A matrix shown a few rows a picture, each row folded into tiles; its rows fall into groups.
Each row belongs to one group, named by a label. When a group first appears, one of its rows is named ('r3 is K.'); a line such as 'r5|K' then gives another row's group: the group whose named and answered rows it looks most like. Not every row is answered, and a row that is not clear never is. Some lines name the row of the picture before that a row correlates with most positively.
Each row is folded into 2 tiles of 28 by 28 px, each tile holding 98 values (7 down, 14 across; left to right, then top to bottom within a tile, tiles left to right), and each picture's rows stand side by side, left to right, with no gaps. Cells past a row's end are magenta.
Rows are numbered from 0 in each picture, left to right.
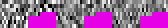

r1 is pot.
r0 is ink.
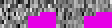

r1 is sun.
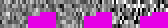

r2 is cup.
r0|ink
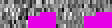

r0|ink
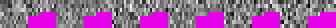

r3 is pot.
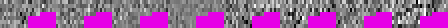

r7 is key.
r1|key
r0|cup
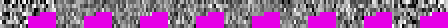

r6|ink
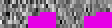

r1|pot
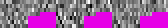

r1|pot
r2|pot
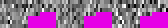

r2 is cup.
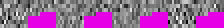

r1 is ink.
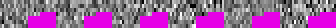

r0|pot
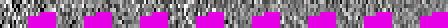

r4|pot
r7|sun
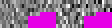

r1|cup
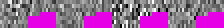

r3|sun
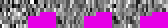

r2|pot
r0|sun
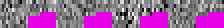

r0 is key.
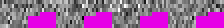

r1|sun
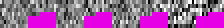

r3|key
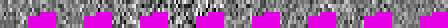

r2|key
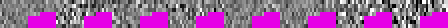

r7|pot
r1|key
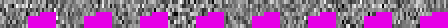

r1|pot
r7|pot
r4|pot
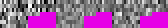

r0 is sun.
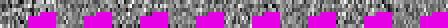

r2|key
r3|key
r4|ink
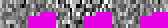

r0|key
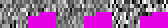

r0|sun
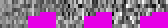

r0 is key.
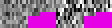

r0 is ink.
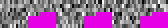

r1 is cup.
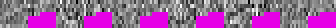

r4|key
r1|cup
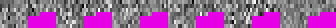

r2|sun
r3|key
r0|sun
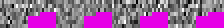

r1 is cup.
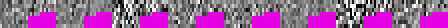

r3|cup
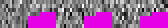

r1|sun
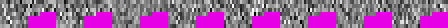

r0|cup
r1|cup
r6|cup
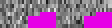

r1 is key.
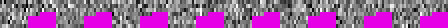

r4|ink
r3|key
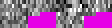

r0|ink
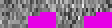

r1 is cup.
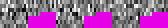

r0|sun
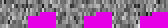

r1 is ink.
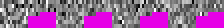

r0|cup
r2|cup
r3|key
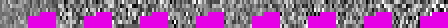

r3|pot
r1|cup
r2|key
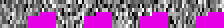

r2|cup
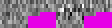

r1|sun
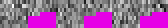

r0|ink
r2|ink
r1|sun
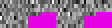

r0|pot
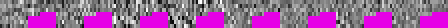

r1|pot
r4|cup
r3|pot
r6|pot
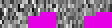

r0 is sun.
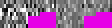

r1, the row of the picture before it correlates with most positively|1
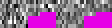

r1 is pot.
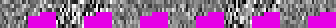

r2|key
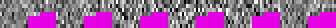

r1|pot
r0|pot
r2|cup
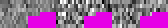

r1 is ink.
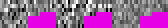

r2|ink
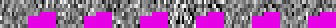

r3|ink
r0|pot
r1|ink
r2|pot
